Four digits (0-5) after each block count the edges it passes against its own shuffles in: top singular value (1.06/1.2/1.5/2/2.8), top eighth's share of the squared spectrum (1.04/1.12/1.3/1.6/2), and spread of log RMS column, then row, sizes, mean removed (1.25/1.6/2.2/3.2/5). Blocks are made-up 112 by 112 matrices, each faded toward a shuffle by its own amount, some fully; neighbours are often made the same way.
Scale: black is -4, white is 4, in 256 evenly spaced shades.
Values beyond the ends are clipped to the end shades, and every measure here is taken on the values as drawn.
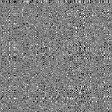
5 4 3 3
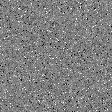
1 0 0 0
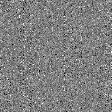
1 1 3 0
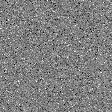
0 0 0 0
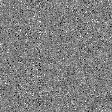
1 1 2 0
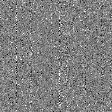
2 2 3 0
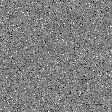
0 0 0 0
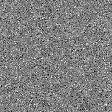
3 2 1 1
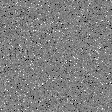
0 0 0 0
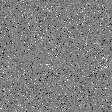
0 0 0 0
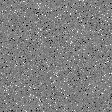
0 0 0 0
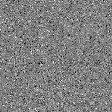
3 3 1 1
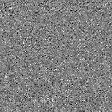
3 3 1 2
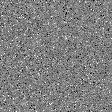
0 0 0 0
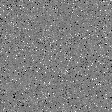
1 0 0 0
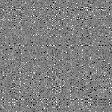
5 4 2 3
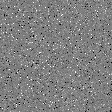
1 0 0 0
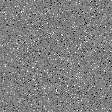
3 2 1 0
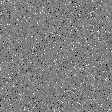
2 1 0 0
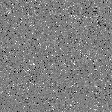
3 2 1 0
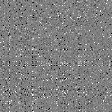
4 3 2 2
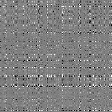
5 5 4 4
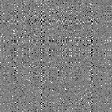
5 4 3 3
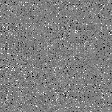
4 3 2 2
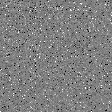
3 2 1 1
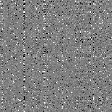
4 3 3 2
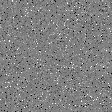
2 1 0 0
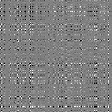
5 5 4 4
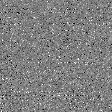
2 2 1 2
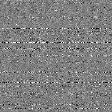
3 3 2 4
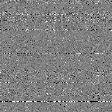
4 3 2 3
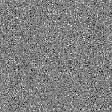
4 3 1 1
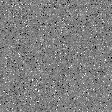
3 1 0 0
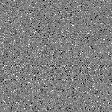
4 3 1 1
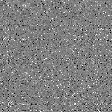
4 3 1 2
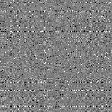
5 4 2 3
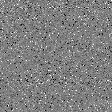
3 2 0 1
